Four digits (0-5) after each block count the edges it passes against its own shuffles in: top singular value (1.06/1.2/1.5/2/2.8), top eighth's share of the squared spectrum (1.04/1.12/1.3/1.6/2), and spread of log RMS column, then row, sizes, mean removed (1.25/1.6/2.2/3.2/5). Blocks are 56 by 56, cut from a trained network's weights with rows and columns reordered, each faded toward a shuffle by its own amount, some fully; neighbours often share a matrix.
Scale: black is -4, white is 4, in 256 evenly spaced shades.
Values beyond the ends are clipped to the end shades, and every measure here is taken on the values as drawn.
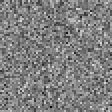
0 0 0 0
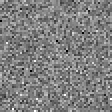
0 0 0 0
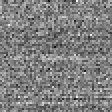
3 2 0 1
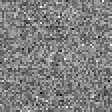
1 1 0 0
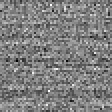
3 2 1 1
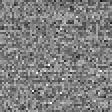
2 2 0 0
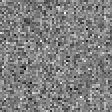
2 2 0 1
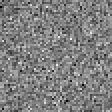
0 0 0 0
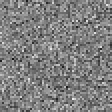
0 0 0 0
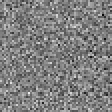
3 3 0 1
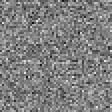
3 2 0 1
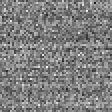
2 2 1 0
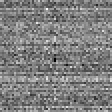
4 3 1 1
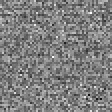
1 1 0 1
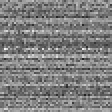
4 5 0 3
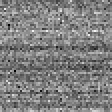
4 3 0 2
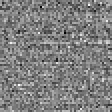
2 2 0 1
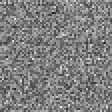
1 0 0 0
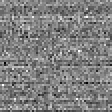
3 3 0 2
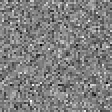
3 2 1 1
